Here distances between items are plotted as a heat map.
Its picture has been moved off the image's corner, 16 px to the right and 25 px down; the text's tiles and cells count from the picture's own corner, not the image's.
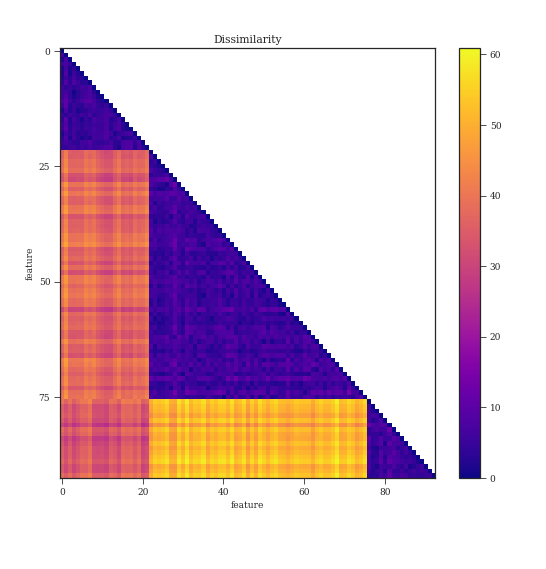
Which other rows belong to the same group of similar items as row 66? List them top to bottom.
22, 23, 24, 25, 26, 27, 28, 29, 30, 31, 32, 33, 34, 35, 36, 37, 38, 39, 40, 41, 42, 43, 44, 45, 46, 47, 48, 49, 50, 51, 52, 53, 54, 55, 56, 57, 58, 59, 60, 61, 62, 63, 64, 65, 67, 68, 69, 70, 71, 72, 73, 74, 75
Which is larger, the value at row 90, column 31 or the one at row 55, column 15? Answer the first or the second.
the first
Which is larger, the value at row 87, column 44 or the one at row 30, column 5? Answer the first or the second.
the first
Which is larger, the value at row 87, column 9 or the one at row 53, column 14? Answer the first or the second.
the second
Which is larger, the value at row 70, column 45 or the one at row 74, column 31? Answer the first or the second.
the second
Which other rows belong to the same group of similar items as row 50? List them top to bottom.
22, 23, 24, 25, 26, 27, 28, 29, 30, 31, 32, 33, 34, 35, 36, 37, 38, 39, 40, 41, 42, 43, 44, 45, 46, 47, 48, 49, 51, 52, 53, 54, 55, 56, 57, 58, 59, 60, 61, 62, 63, 64, 65, 66, 67, 68, 69, 70, 71, 72, 73, 74, 75
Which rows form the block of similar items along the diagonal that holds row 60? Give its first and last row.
22 to 75
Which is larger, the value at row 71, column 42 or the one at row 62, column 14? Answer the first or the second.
the second
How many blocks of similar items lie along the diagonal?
3
